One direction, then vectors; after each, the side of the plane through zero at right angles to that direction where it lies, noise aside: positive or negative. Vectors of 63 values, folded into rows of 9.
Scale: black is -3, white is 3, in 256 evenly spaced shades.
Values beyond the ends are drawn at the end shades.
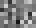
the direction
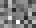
negative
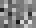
positive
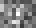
negative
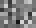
positive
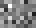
negative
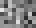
negative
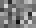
positive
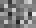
positive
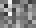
negative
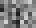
positive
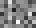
negative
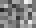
positive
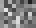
negative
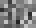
positive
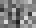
positive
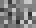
positive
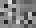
negative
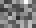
positive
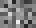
negative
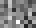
negative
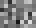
positive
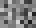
negative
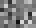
positive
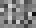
negative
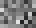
negative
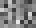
negative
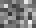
positive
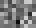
positive
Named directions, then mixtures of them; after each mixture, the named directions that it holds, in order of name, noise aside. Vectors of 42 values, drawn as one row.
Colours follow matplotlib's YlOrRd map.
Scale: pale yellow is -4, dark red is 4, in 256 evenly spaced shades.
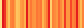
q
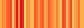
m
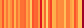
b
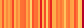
b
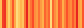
m, q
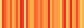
m, q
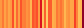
b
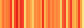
b, m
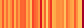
b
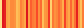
q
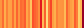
b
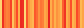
m, q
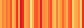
b, m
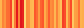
m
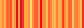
b, m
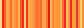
m, q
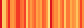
q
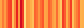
m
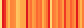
q
